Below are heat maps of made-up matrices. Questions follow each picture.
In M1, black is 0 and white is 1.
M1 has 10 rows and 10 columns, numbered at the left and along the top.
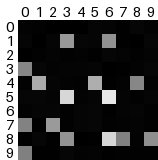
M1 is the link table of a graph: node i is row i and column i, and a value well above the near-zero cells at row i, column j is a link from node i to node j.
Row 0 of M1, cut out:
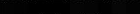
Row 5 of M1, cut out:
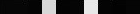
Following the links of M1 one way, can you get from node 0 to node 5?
no
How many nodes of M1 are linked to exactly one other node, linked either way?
1
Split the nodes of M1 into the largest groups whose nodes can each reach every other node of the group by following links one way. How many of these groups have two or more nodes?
0
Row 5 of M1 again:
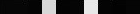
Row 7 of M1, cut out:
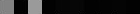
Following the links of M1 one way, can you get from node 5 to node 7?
no
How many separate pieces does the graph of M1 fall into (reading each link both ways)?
1
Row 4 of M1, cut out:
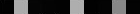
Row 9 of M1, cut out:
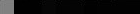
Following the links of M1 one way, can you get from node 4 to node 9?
yes
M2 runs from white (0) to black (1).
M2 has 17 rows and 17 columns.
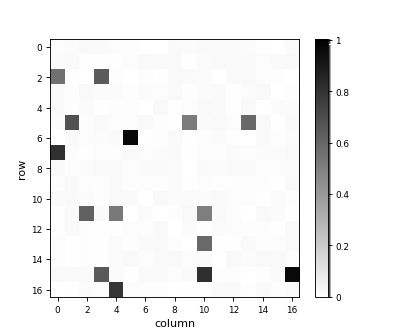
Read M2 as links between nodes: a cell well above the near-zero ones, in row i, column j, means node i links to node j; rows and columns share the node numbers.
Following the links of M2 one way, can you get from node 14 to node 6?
no
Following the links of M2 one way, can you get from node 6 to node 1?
yes
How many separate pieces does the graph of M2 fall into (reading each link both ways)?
4
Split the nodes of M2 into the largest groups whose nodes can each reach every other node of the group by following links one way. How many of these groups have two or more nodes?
0
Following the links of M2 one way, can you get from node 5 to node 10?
yes
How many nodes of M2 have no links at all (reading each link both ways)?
3
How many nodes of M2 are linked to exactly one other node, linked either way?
4
